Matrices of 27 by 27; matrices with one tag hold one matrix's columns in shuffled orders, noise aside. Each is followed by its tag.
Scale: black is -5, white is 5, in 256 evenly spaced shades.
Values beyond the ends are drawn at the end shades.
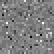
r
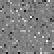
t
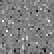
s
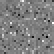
r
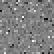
t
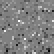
s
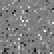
s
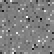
t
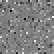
t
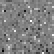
s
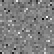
t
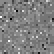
t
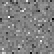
t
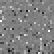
s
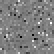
r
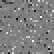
t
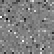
t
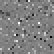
r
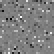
t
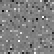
t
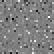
t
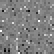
s
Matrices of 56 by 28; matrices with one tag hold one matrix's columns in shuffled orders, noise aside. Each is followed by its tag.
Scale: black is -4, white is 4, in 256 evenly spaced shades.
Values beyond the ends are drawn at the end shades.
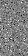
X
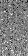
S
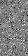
X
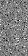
X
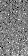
S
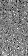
S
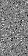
X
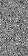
X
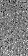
S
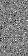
X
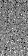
S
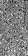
S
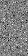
X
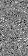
X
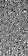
S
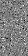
X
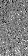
S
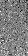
S
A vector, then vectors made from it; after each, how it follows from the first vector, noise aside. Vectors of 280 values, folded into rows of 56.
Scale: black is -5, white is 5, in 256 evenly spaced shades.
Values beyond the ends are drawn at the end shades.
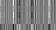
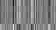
negated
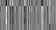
wrapped around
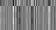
wrapped around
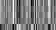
scaled up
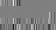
partly zeroed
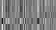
wrapped around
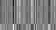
negated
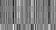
negated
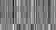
negated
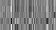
wrapped around
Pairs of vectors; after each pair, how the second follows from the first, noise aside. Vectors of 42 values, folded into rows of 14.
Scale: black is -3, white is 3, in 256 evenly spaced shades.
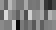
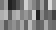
wrapped around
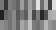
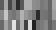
wrapped around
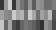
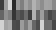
sign-scrambled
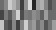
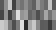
wrapped around
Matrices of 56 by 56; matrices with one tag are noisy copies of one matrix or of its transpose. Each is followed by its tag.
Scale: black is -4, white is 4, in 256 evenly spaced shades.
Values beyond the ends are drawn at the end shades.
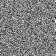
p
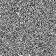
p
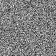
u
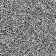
p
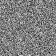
p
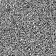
u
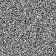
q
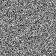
q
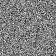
q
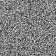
u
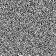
p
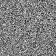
q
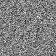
q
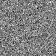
q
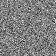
p
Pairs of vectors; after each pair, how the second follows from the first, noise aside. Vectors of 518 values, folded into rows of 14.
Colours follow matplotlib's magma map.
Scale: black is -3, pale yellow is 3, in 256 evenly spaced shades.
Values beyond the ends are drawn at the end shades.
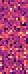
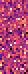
sign-scrambled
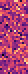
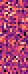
shuffled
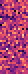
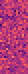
shrunk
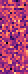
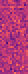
shrunk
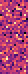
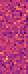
shrunk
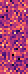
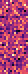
sign-scrambled
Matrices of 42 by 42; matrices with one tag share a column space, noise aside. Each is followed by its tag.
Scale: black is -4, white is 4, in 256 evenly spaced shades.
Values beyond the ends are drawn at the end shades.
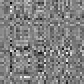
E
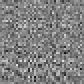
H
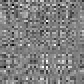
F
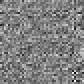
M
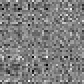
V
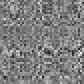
E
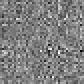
E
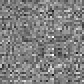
M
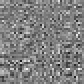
H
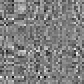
E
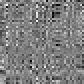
F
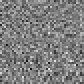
H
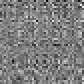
F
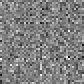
V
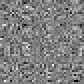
M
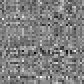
E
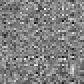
V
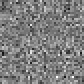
E
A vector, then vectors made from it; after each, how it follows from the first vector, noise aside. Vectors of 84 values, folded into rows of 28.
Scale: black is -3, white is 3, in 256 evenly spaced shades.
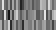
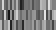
copied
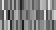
copied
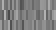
shrunk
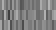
shrunk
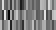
copied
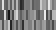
copied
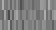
shrunk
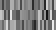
reversed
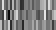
copied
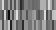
copied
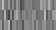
shrunk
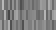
shrunk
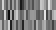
copied
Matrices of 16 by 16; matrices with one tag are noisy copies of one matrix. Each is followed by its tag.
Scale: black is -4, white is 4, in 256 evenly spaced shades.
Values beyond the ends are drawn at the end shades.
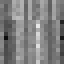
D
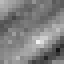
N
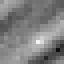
N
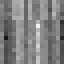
D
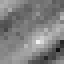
N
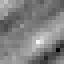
N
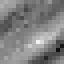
N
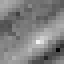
N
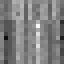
D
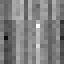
D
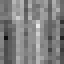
D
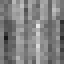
D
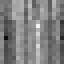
D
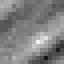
N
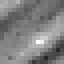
N
